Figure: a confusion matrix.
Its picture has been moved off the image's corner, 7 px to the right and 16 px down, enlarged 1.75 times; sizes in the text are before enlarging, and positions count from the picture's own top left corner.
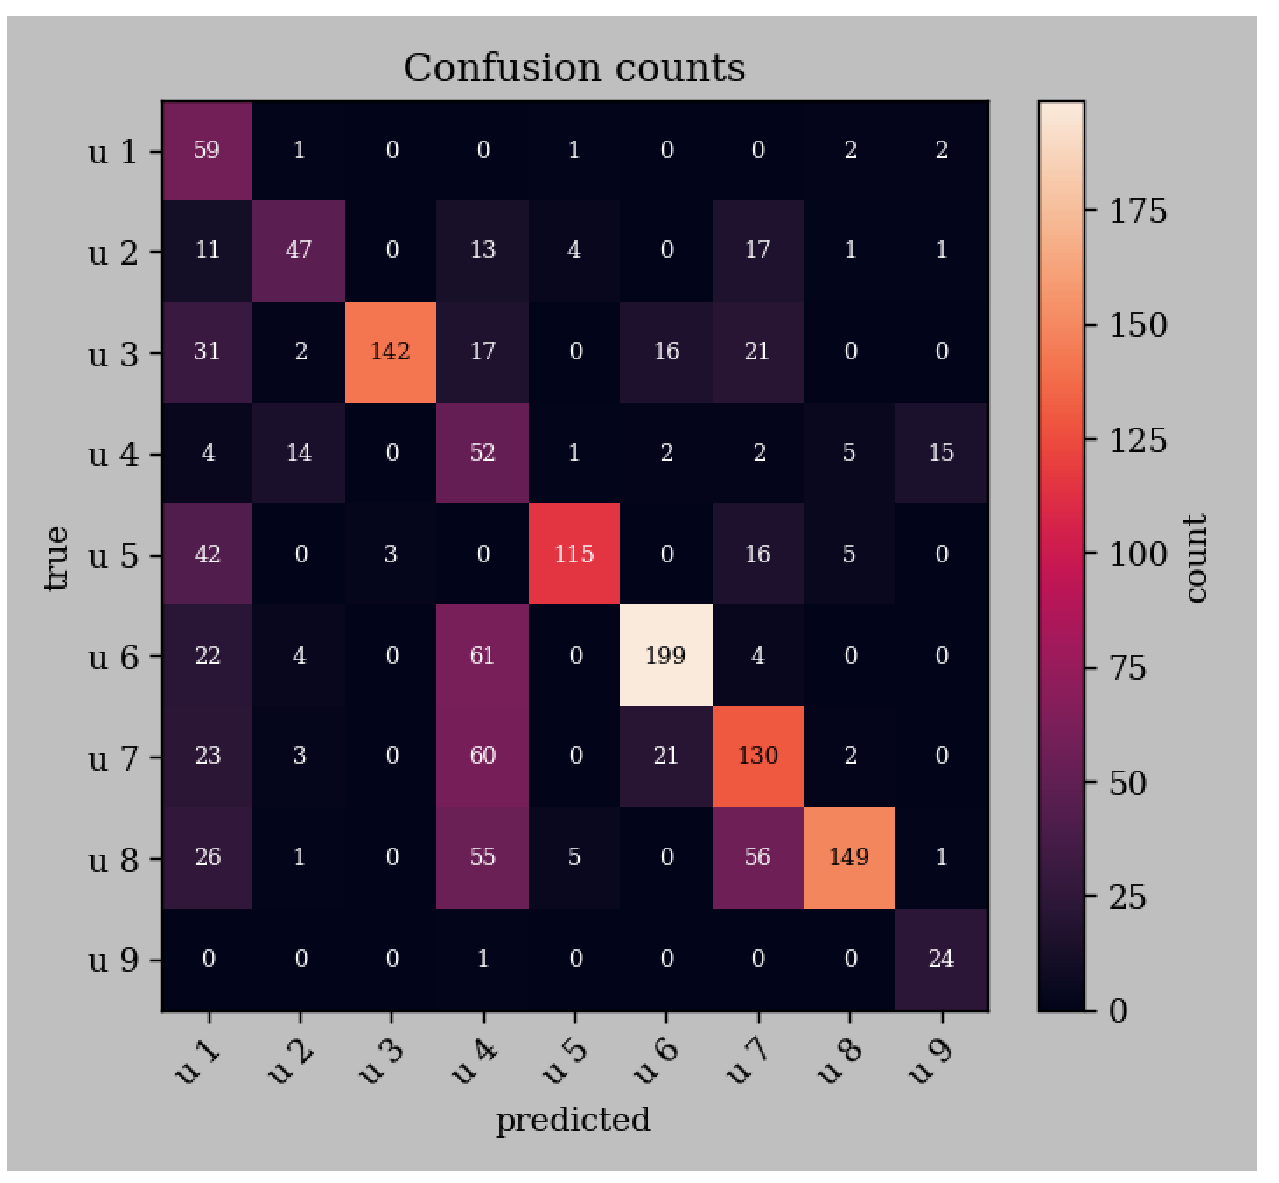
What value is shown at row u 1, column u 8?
2
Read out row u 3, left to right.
31 2 142 17 0 16 21 0 0
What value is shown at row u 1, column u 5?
1
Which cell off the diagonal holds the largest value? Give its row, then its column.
u 6, u 4
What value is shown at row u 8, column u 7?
56
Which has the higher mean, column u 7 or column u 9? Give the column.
u 7
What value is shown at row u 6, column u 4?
61
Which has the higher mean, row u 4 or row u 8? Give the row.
u 8
